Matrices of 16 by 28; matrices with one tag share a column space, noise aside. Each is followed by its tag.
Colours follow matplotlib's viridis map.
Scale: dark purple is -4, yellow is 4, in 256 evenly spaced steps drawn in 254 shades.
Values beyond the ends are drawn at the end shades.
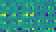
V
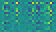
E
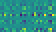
V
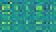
E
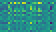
E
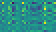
E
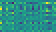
E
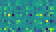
V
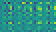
E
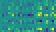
V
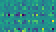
V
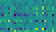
V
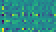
V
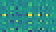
V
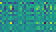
E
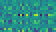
V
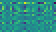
E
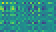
E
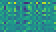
E
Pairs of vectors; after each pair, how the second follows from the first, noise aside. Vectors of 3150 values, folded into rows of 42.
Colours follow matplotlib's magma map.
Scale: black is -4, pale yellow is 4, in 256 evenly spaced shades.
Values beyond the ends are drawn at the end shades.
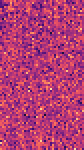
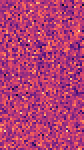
wrapped around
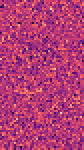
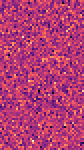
reversed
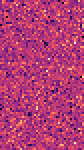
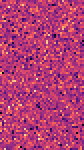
reversed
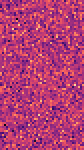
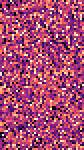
scaled up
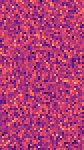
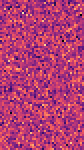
reversed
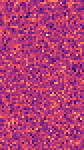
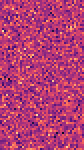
reversed
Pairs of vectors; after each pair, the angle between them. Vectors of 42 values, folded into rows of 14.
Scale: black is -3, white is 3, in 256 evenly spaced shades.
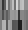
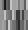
partly aligned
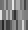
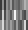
partly opposed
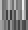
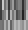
nearly opposite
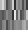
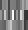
partly opposed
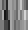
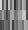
partly aligned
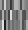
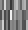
nearly parallel
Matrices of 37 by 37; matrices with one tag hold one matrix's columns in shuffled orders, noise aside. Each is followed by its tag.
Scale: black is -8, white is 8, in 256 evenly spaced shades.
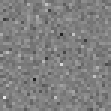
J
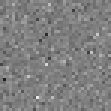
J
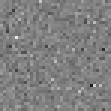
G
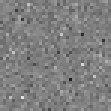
J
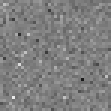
J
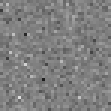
J
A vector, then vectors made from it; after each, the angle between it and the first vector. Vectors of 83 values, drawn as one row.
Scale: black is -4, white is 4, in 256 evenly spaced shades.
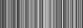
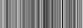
nearly opposite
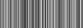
orthogonal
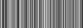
partly aligned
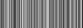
partly aligned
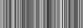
partly opposed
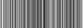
partly opposed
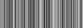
partly opposed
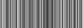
nearly opposite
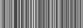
orthogonal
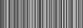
partly aligned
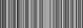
nearly parallel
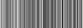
nearly opposite
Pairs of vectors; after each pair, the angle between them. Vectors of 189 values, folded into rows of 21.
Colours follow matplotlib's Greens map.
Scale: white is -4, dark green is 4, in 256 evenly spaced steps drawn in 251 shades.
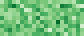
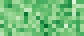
partly aligned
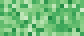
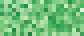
nearly parallel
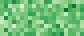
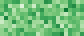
nearly parallel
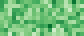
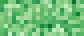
nearly parallel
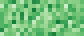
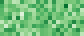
partly opposed
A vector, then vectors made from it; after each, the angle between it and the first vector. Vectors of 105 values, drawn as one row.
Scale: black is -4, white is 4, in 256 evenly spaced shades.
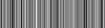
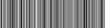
nearly parallel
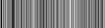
partly aligned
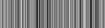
partly opposed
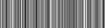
nearly opposite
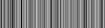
nearly parallel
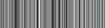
orthogonal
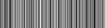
orthogonal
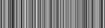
nearly parallel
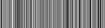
orthogonal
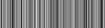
nearly parallel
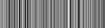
orthogonal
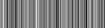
partly aligned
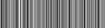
orthogonal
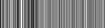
partly opposed
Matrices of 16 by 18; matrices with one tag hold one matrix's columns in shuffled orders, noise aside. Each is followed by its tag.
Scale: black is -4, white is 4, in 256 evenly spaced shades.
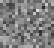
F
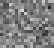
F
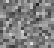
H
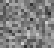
H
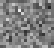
F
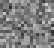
F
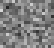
F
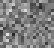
F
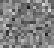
F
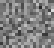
F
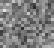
F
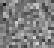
H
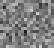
F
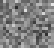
F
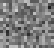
F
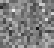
F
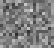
F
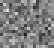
F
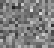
F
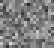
H
